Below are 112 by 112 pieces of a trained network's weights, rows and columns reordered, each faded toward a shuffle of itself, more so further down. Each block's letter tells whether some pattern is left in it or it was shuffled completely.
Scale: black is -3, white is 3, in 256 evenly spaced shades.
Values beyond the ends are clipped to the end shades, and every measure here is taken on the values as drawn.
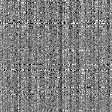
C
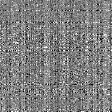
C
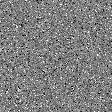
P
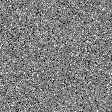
P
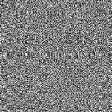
C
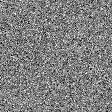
P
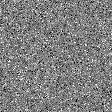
P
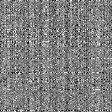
C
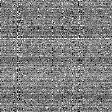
C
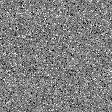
P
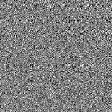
C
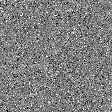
P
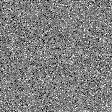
P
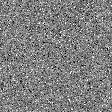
P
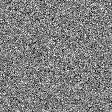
P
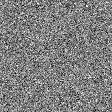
P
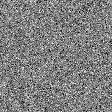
P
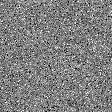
P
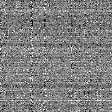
C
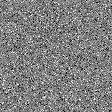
P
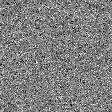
P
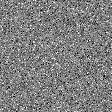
P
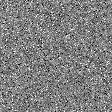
P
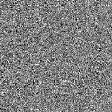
C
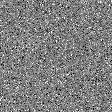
P
